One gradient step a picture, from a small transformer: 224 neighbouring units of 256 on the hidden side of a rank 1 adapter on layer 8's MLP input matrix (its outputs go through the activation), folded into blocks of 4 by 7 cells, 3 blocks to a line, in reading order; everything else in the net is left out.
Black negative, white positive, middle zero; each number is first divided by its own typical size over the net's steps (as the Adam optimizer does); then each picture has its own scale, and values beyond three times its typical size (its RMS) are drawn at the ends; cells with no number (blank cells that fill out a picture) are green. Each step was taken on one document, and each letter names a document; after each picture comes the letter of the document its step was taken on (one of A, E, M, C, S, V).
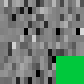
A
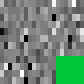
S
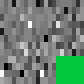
S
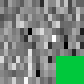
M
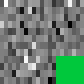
A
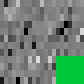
A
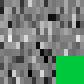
M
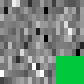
S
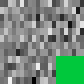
M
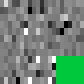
A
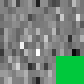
S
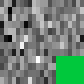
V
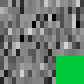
M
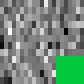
M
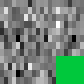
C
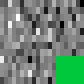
M
